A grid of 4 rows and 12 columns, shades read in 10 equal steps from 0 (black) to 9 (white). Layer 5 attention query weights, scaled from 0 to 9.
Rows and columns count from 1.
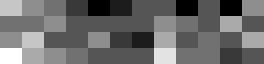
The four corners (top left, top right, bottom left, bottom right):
7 5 9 3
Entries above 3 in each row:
4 6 6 7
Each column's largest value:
9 7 5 4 5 3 3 8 4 4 6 6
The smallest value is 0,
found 3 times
